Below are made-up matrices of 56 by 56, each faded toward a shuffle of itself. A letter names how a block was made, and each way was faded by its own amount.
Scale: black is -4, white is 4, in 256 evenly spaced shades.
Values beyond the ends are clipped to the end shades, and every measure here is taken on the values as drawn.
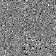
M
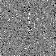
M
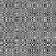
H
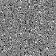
M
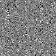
M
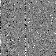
M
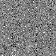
M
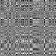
H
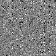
M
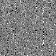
M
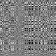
H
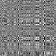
H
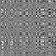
H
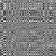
H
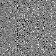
M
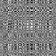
H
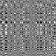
H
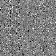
M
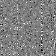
M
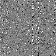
M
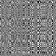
H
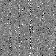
M
